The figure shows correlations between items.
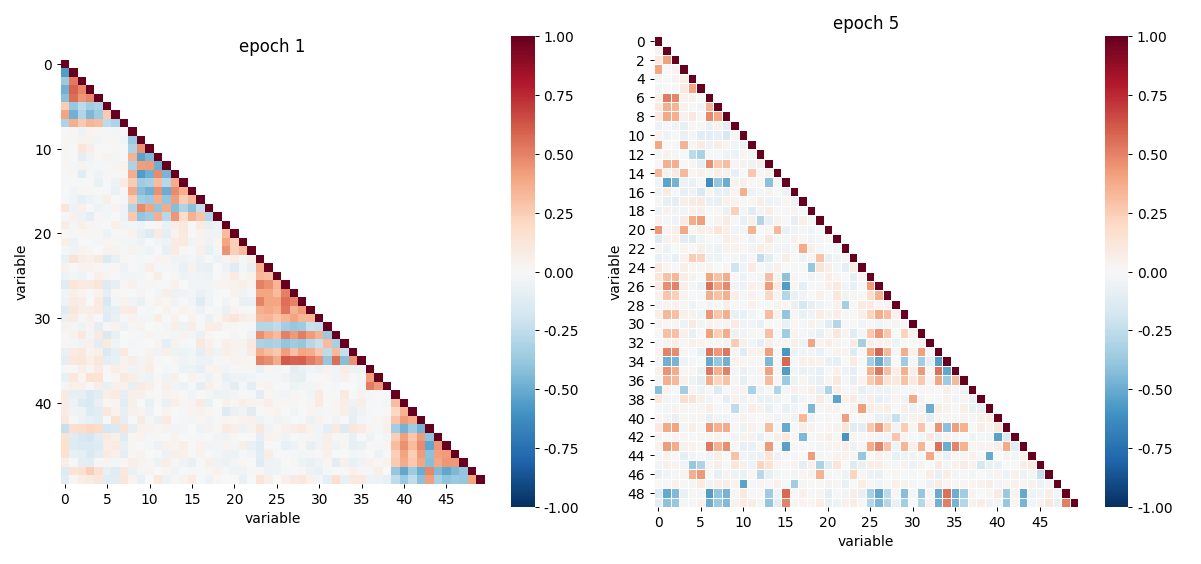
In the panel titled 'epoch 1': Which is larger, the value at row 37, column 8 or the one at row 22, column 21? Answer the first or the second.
the second
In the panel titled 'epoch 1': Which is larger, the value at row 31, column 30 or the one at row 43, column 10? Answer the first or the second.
the second
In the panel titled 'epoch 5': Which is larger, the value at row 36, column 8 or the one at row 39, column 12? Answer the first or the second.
the first
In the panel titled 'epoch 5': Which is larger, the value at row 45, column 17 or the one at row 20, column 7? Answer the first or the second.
the second
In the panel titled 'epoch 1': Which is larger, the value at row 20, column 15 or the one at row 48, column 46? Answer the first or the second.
the first
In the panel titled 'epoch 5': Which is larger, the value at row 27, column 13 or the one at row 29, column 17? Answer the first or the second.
the first
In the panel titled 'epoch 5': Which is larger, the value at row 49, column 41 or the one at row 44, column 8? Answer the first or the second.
the second
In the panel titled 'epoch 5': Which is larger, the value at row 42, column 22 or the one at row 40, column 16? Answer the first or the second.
the second
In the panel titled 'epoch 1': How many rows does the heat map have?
50
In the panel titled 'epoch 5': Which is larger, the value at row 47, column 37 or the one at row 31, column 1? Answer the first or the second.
the second
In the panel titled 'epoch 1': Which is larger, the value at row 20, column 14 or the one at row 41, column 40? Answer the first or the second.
the second
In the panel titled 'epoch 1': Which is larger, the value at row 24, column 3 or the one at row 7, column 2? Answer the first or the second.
the second
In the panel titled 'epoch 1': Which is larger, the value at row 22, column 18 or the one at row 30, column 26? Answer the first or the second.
the second
